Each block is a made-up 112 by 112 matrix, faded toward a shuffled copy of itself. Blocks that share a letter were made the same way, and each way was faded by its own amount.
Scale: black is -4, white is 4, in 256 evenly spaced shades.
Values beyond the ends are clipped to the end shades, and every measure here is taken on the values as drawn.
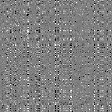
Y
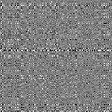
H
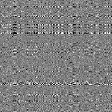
H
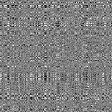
H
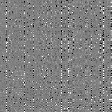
Y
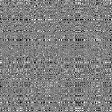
H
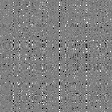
Y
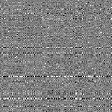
H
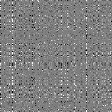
Y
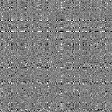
H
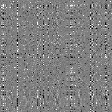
Y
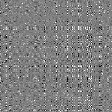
Y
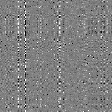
Y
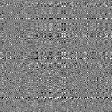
H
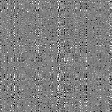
Y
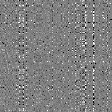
Y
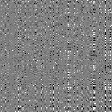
Y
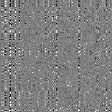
Y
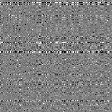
H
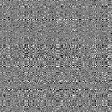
H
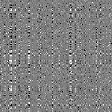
Y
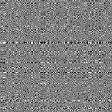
H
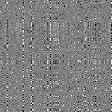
Y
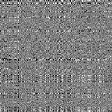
H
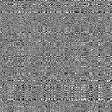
H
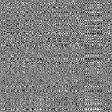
H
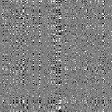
Y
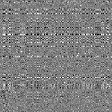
H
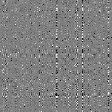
Y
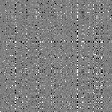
Y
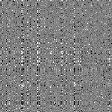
Y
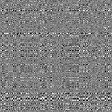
H
